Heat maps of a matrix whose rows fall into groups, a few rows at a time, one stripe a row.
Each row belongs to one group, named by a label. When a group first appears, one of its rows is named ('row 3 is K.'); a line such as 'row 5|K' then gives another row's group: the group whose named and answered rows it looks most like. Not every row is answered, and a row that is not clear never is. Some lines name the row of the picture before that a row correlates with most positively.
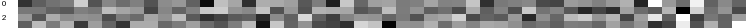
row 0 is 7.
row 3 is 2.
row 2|2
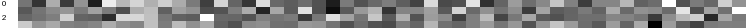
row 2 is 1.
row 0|7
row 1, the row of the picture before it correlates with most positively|3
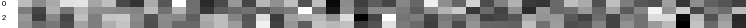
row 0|7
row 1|2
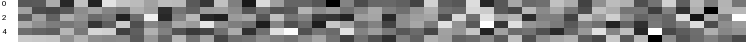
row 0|7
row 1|1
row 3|1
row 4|7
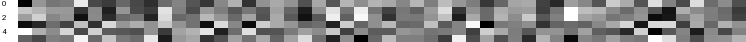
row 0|7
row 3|7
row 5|2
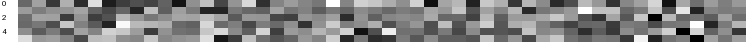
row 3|1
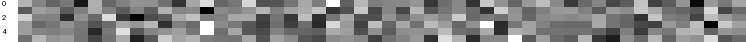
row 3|1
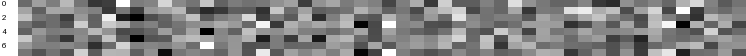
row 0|1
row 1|2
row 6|1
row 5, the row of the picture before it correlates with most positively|2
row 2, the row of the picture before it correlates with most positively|2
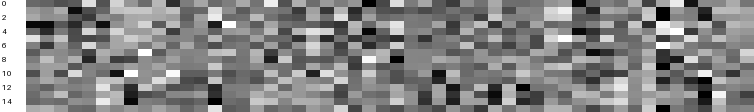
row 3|7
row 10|1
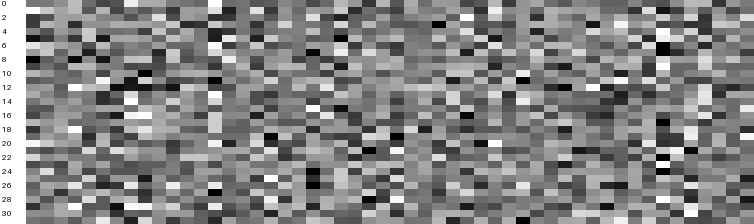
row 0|1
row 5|7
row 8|7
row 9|7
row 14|1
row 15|2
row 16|1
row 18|1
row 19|2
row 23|7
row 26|1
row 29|1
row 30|2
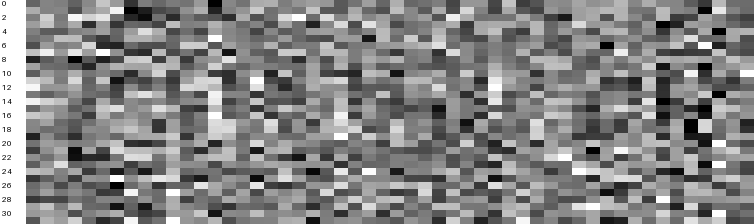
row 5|1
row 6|7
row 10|2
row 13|1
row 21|7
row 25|7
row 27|1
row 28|7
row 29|2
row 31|1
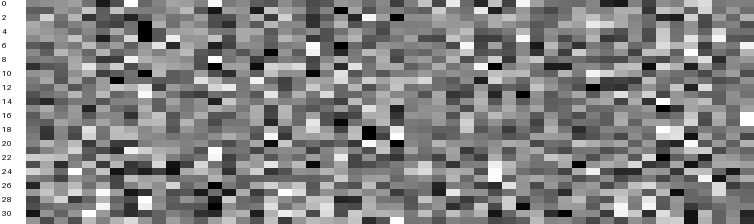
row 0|1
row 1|7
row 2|2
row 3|2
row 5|1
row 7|2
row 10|2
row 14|7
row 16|2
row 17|2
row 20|2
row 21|1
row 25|1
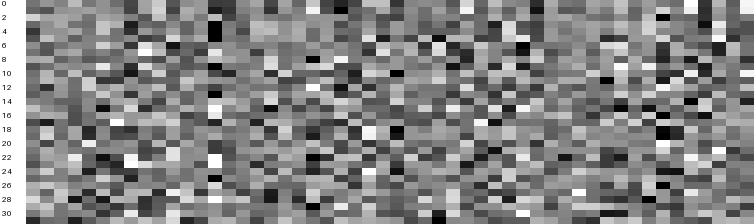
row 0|2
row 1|2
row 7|1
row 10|2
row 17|7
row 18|2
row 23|1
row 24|2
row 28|1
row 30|1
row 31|7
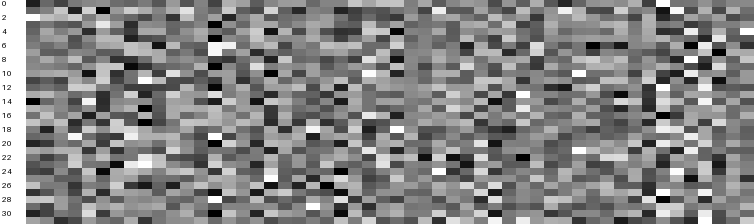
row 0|7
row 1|7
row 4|2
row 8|2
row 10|2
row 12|7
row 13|1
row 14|7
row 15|1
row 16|2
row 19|1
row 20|7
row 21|2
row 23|1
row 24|7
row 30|7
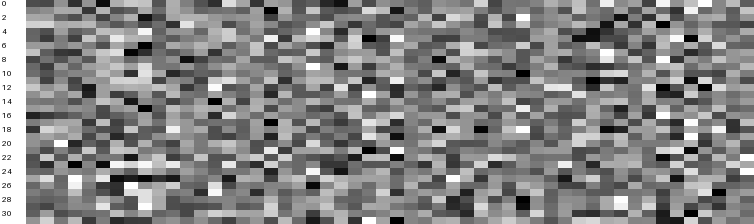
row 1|2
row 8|7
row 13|2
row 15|1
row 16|7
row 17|2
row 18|1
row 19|2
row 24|2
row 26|1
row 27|1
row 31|2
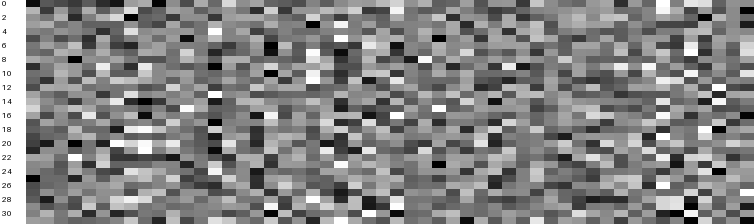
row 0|7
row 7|2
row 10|2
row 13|1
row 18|1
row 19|7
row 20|7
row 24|1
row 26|7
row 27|2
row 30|2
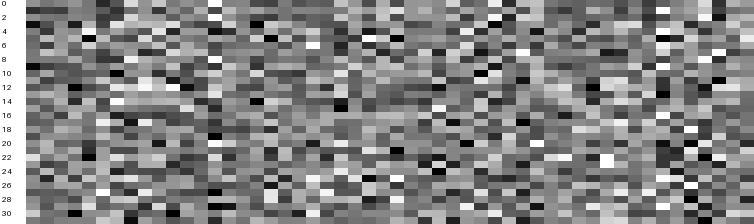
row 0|1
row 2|1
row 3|7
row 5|2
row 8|1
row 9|7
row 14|7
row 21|2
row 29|2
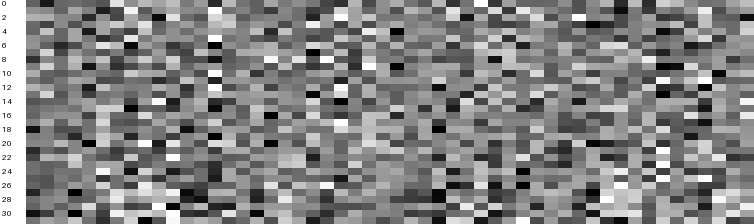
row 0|7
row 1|1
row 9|2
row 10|1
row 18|7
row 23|7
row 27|7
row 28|7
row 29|2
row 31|1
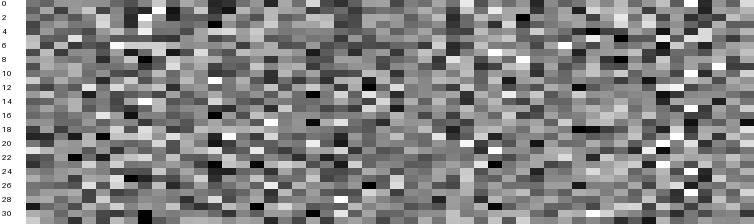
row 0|2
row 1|2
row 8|1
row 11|1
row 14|1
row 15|2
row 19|7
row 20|2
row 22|7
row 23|7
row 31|1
